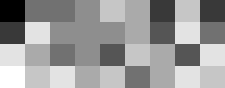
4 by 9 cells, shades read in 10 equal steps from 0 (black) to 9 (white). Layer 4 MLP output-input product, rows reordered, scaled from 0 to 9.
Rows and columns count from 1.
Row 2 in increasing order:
2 3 4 5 5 5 6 8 8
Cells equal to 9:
1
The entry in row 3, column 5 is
3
